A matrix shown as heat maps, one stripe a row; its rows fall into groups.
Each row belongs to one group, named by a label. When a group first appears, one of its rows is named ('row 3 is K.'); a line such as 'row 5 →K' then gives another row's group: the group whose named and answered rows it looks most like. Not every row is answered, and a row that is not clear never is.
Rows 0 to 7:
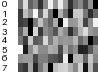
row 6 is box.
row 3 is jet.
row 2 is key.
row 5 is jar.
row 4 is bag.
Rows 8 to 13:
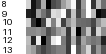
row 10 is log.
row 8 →box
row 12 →bag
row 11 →box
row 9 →bag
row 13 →box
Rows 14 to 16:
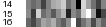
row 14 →bag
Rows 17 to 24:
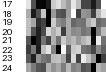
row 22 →key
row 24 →log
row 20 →log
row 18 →box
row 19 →jet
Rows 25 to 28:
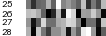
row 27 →jar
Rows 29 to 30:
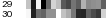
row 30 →jar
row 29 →bag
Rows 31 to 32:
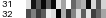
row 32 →key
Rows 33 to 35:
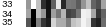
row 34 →bag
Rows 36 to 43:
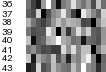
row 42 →bag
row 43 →bag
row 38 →log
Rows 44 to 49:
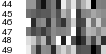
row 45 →box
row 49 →jar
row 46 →box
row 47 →box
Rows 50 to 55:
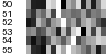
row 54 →box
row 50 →log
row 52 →bag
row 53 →key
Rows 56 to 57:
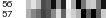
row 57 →log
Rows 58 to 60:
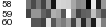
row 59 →jet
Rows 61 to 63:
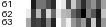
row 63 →jar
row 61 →jar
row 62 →jar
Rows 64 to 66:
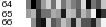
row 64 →jar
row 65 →jet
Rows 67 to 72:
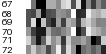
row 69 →jet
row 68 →box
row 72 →jet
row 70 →box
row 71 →log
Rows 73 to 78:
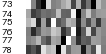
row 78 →key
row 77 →jet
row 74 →box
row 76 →box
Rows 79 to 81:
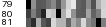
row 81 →bag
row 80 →key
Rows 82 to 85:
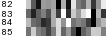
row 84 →log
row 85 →jet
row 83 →key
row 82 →key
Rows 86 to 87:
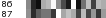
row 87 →jar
